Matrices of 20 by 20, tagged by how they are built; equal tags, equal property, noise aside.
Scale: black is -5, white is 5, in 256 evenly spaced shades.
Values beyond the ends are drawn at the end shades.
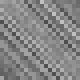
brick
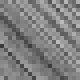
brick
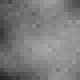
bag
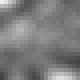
bag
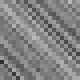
brick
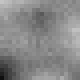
bag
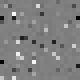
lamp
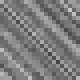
brick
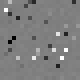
lamp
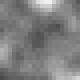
bag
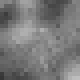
bag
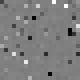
lamp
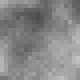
bag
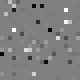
lamp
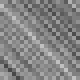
brick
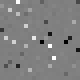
lamp
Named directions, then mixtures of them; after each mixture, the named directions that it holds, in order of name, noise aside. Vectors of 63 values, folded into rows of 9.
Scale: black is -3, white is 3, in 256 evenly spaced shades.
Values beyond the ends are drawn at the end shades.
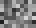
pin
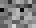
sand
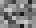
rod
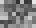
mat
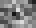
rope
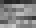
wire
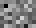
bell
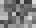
mat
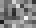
pin, rope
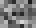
rod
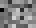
sand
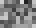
mat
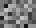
bell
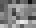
rod, rope, wire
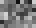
mat
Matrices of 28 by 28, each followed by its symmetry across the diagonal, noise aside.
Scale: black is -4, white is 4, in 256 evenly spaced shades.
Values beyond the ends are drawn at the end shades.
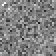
symmetric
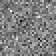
symmetric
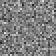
antisymmetric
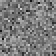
symmetric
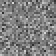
antisymmetric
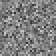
antisymmetric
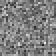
antisymmetric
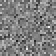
symmetric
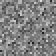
symmetric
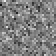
antisymmetric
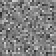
antisymmetric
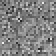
symmetric
